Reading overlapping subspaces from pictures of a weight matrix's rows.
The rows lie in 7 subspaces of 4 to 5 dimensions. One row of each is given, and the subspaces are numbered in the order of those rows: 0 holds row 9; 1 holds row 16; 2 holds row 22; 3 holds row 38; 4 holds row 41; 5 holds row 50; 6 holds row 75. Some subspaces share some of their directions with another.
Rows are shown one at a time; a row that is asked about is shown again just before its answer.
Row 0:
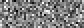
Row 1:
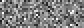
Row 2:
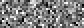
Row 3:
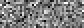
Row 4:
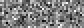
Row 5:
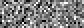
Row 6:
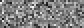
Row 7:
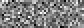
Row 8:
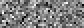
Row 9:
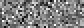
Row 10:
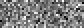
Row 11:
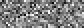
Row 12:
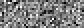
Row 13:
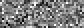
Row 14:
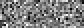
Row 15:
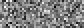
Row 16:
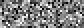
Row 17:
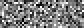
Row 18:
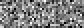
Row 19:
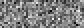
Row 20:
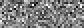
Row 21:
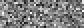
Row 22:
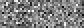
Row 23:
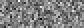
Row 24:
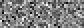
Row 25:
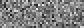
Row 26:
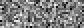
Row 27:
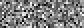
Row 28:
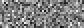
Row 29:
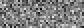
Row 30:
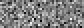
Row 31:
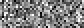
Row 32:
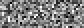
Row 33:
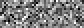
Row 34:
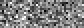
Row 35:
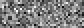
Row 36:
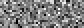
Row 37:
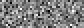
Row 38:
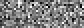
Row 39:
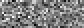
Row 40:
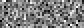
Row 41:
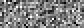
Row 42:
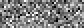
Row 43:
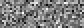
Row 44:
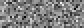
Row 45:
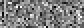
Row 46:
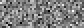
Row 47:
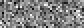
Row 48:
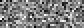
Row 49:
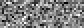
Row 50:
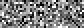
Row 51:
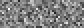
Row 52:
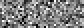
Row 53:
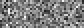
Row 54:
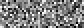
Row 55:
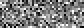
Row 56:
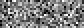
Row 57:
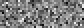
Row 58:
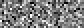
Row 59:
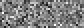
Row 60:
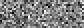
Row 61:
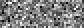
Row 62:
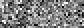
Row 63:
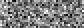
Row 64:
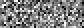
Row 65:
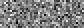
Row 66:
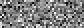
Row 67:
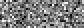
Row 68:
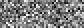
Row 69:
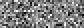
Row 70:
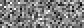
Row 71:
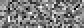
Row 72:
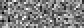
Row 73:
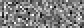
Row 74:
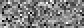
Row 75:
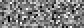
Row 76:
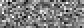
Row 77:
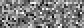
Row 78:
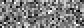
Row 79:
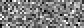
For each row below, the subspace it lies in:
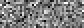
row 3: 3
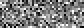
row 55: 2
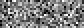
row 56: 5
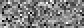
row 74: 0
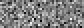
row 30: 1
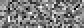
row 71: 6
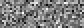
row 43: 6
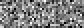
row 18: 1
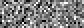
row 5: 5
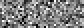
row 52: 0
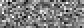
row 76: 5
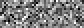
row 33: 4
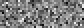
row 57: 3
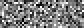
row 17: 5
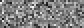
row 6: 1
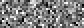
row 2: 3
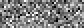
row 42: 0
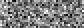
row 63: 5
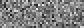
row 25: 2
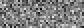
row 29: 2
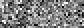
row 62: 2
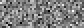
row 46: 3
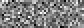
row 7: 5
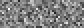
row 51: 3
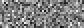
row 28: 5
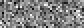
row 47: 4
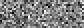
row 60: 3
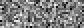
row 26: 1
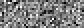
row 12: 4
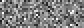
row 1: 6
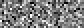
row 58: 1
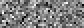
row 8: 3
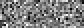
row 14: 4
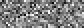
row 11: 0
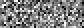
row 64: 2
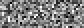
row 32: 6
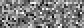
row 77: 6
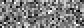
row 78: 4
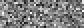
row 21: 5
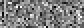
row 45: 4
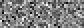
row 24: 1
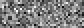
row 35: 2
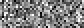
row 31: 4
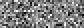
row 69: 2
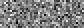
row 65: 0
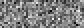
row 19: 4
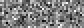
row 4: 1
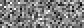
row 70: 3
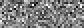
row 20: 3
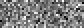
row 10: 0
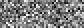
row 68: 0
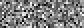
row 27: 2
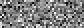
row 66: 3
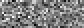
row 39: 5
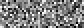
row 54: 1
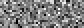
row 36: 0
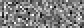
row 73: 4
